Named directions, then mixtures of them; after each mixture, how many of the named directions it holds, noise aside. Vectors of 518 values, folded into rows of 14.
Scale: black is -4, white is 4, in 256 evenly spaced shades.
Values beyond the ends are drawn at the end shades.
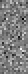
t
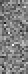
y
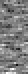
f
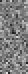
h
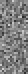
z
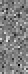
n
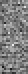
two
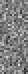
three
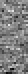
two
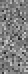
two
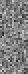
one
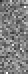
three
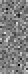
one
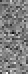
two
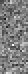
three
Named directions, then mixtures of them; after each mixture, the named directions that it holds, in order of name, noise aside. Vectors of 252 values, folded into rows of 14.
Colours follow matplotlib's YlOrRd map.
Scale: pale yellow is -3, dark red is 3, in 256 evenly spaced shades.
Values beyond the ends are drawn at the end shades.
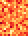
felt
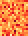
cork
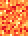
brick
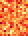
felt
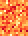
brick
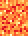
brick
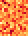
felt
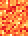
brick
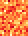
brick, felt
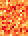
brick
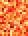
brick, felt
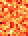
felt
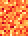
brick, felt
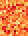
brick, cork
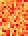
cork, felt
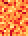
brick, felt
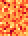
felt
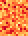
brick, felt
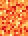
brick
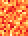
brick, felt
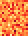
cork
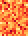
cork, felt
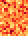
felt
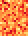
cork, felt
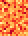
felt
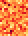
felt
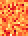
brick, cork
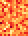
felt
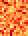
brick, felt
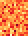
cork, felt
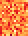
cork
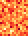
felt
